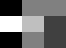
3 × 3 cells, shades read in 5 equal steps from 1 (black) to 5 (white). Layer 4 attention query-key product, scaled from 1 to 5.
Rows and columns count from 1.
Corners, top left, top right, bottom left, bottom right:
1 3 1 2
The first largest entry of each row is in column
2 1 2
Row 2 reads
5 4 2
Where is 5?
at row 2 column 1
